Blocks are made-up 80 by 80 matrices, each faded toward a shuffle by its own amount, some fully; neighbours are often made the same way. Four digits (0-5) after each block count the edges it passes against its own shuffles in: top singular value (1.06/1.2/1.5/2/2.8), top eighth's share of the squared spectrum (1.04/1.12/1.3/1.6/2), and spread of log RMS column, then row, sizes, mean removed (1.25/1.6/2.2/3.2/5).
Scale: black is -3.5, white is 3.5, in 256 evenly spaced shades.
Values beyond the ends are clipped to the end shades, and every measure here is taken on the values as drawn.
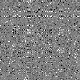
4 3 2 2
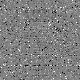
3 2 1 1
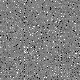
3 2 1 0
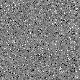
3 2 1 1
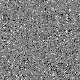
3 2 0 1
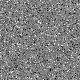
1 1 0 0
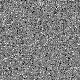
2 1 0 0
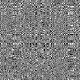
4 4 3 3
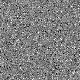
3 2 1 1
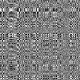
5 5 4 4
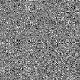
4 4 2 2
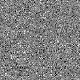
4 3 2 2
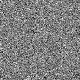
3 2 1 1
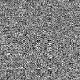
4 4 2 2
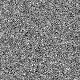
0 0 0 0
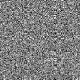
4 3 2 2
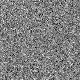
1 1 0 0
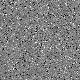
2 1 0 0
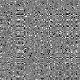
5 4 3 2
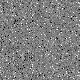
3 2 0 0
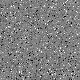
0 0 0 0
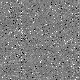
3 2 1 0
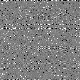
4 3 1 2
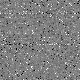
3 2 0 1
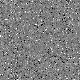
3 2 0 1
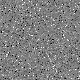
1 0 0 0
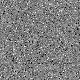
1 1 0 0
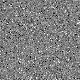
2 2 0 0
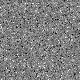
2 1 0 0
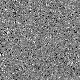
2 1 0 0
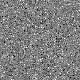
2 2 0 0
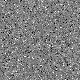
0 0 0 0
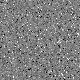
2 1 0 0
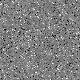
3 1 0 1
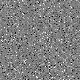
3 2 1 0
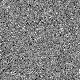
0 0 0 0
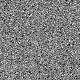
0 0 0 0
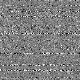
2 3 0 4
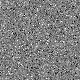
0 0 0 0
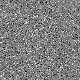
0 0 0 0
